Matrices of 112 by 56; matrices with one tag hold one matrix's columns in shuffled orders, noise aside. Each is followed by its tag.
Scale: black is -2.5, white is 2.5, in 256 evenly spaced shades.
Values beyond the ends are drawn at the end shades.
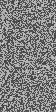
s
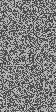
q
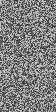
s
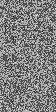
q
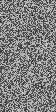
q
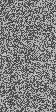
q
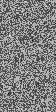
q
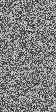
s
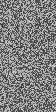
s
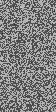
s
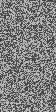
q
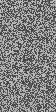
q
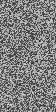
s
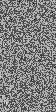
q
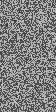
s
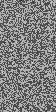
s
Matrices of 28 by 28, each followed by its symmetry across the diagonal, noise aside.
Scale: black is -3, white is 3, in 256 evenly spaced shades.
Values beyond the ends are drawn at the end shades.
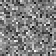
antisymmetric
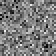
symmetric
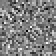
antisymmetric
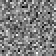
neither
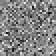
symmetric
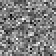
neither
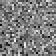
neither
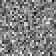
neither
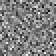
antisymmetric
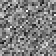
symmetric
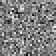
antisymmetric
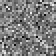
symmetric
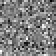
antisymmetric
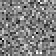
antisymmetric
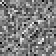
symmetric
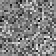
symmetric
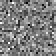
neither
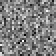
neither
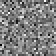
antisymmetric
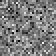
symmetric
